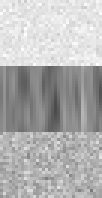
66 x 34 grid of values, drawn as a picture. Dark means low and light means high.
It is made of 3 by 1 panels. Panel 1,1: very high, fine-grained, faint in contrast. Panel 2,1: middling, streaked downward. Panel 3,1: high, fine-grained.
